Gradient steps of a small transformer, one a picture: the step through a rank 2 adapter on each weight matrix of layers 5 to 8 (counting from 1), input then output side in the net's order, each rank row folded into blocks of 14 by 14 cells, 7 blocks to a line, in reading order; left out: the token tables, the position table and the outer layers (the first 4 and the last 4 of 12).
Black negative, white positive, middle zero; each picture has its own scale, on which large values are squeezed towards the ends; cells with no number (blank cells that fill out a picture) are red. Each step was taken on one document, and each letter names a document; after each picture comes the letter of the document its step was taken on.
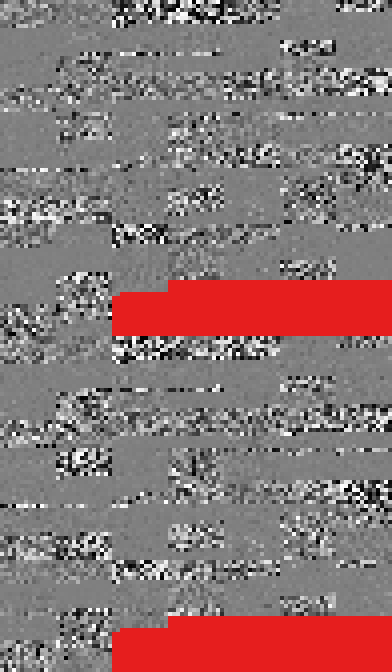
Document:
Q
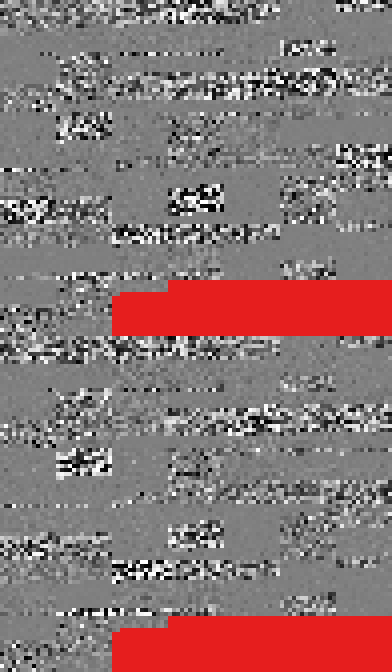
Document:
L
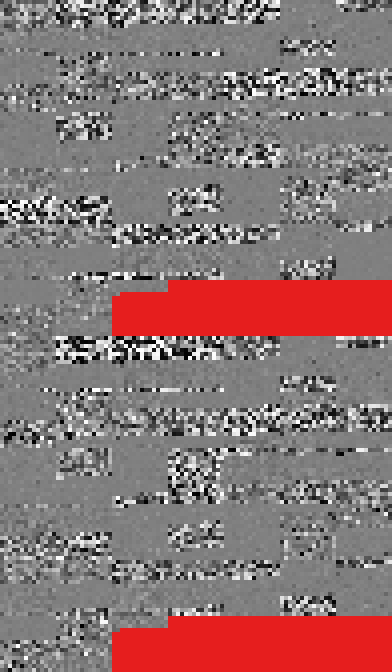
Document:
L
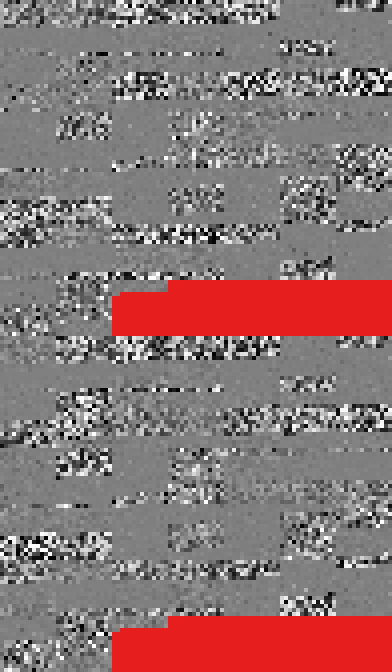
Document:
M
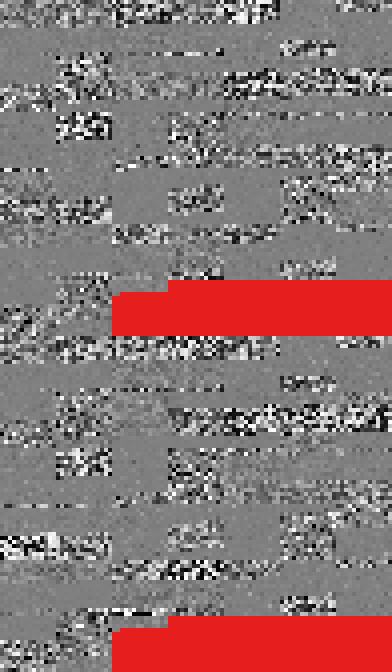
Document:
L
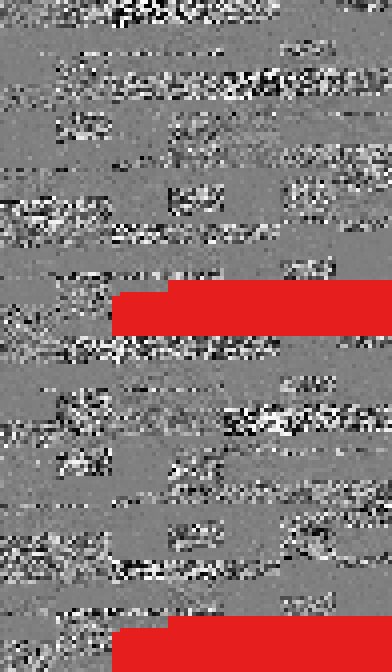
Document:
Q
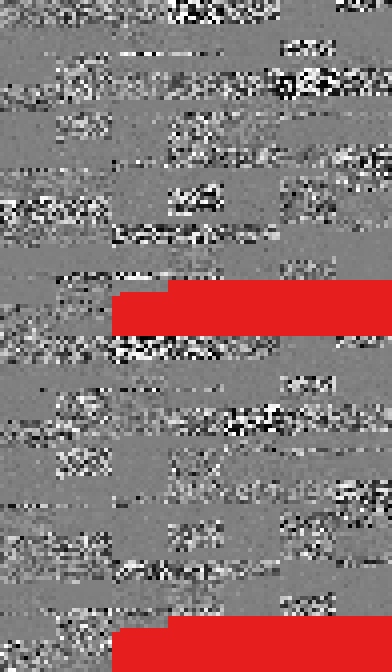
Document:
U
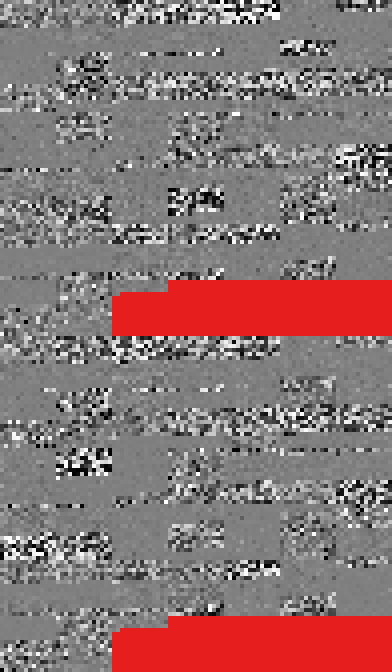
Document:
U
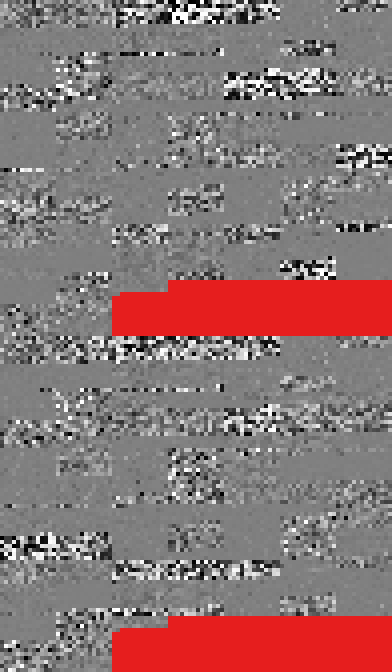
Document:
L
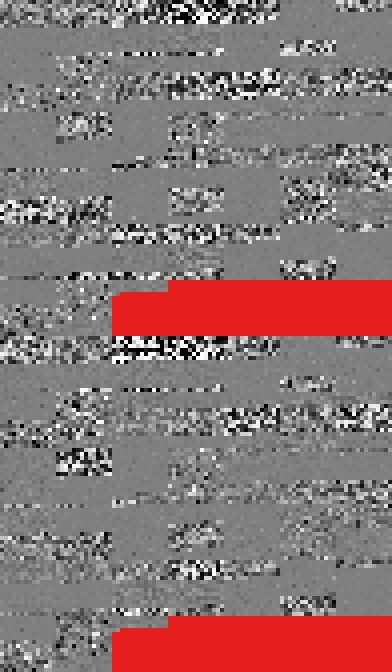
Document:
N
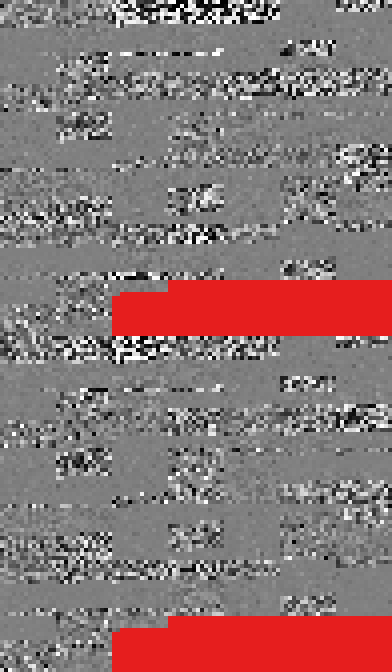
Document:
M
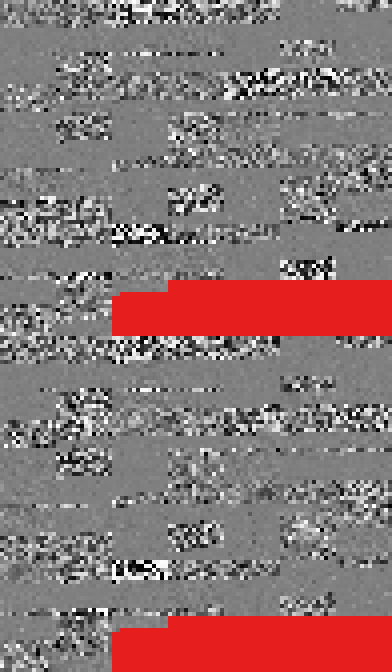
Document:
N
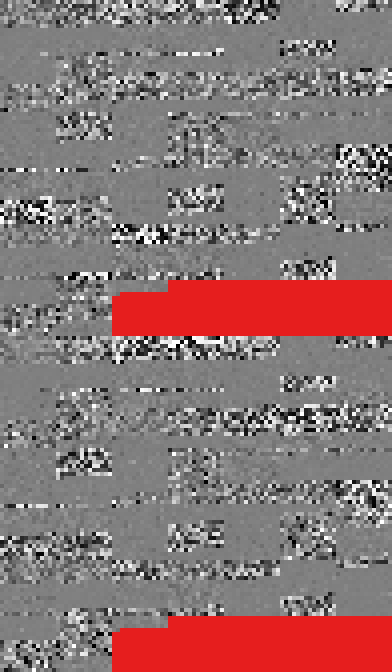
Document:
N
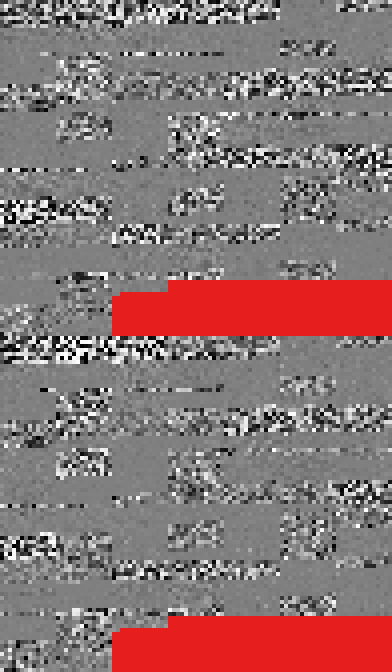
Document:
U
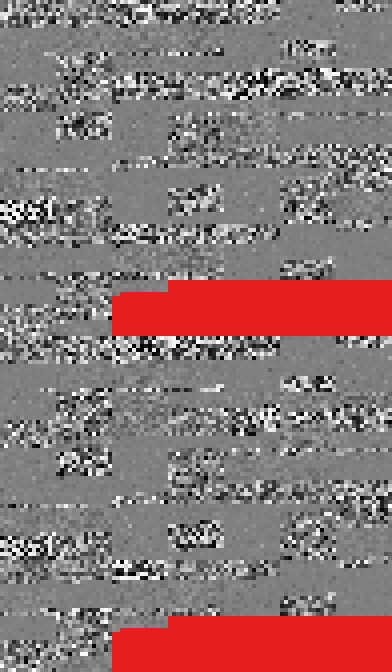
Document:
N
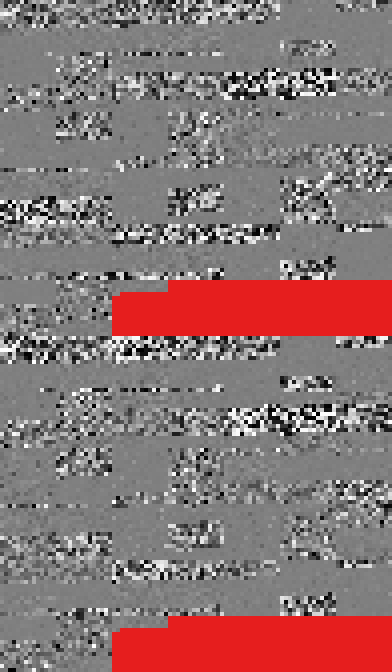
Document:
N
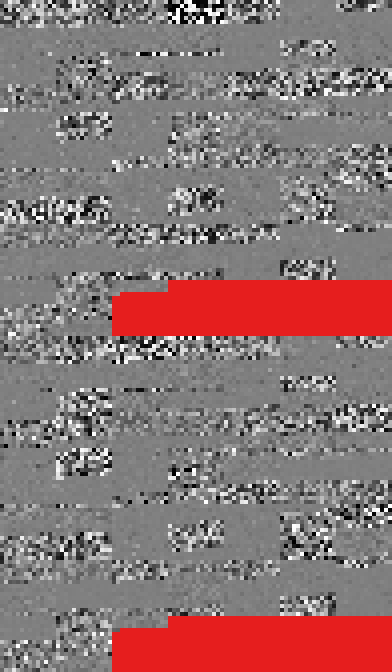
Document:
M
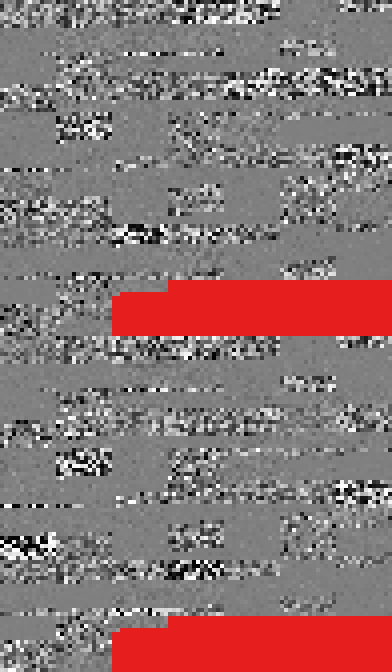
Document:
L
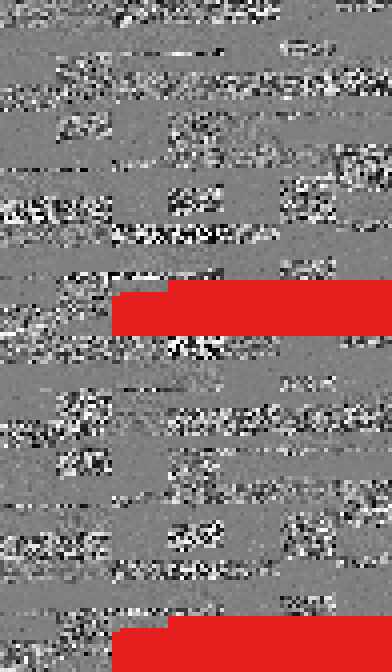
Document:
M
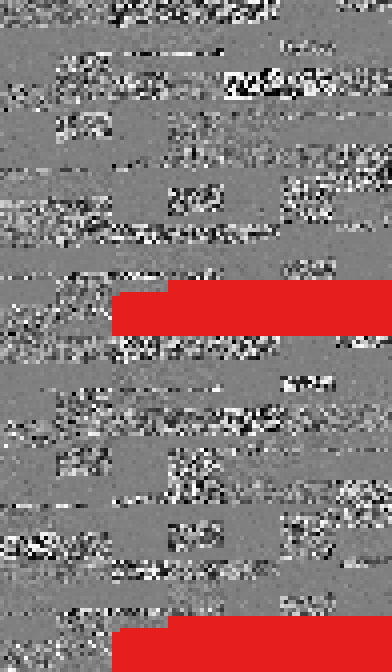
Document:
M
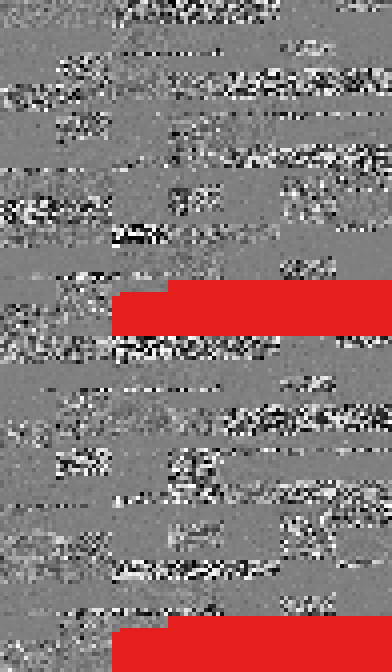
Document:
U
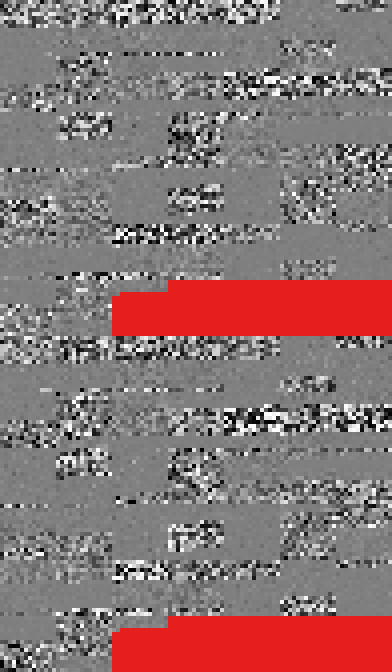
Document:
L
